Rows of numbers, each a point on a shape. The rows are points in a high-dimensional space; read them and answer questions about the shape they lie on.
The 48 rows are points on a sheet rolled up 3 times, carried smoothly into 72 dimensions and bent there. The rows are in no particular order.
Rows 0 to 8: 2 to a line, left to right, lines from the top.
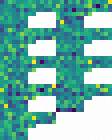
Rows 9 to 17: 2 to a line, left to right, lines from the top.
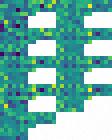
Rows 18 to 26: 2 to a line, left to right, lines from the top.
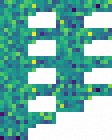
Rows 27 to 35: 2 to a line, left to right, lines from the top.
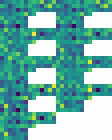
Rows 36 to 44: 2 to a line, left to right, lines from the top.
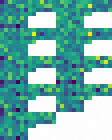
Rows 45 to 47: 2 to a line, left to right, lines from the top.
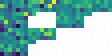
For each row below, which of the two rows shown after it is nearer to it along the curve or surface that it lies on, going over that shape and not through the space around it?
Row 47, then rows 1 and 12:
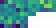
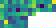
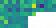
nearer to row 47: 1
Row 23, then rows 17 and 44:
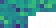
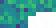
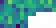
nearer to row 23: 17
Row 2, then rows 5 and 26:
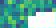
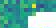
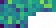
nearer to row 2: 26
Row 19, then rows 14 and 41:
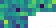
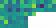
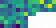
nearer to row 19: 14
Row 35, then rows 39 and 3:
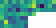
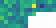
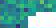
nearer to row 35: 39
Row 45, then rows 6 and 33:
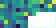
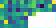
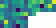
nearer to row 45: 33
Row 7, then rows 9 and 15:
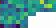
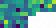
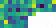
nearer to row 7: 9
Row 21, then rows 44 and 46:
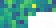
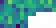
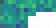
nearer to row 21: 44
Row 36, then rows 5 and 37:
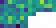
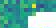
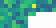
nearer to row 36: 37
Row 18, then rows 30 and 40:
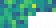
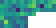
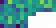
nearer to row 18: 40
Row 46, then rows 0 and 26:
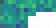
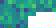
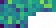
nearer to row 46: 0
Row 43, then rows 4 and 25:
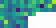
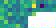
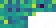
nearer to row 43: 25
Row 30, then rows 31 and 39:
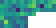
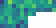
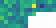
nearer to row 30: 39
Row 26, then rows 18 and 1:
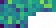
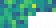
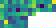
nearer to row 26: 18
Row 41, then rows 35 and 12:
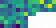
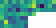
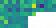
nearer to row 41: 35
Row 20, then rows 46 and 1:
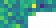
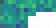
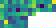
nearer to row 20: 1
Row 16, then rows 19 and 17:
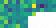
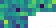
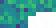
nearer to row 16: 19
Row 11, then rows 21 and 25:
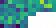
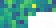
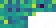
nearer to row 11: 21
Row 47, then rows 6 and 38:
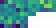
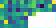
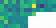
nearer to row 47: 6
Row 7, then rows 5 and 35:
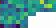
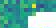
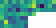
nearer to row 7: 35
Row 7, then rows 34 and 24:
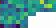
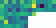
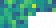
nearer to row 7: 24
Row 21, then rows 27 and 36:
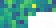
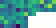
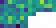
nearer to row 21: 36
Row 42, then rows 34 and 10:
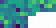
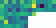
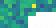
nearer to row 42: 34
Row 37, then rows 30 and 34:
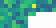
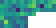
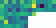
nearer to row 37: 34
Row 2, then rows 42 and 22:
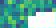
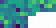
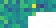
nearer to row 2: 42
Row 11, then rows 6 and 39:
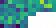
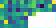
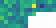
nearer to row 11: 6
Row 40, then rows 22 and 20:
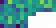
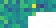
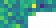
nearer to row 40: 20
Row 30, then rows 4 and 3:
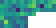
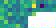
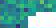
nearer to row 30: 3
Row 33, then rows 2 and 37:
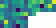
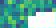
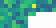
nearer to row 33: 2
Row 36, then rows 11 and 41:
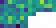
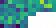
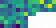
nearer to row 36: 11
